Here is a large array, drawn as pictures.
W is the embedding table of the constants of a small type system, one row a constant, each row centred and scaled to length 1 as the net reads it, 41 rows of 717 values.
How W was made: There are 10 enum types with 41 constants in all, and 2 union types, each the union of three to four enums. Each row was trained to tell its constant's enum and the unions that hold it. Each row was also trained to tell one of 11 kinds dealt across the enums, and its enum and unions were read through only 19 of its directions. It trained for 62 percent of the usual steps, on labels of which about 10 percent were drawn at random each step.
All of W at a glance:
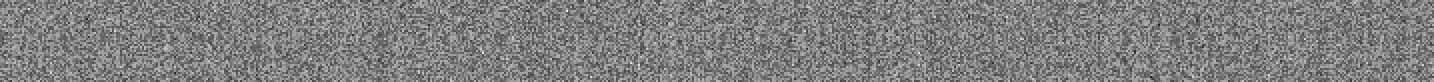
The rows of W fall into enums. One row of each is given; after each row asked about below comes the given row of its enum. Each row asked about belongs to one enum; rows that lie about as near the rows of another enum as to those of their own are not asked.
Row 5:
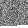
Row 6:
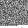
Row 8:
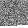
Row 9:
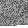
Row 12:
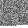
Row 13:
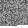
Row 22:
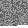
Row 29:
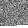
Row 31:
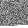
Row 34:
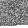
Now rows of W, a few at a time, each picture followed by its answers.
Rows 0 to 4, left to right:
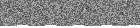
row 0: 31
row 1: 13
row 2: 12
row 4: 34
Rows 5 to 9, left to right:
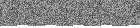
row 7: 12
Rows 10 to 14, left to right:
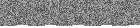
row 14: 34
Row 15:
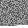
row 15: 31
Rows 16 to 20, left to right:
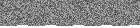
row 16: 13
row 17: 22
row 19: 9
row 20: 22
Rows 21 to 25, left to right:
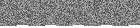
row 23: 12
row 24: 34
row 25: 12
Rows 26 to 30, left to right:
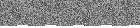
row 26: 31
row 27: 22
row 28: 13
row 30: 34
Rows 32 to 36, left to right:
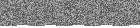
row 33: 12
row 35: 22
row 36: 13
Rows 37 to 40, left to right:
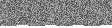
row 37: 5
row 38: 13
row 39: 34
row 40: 22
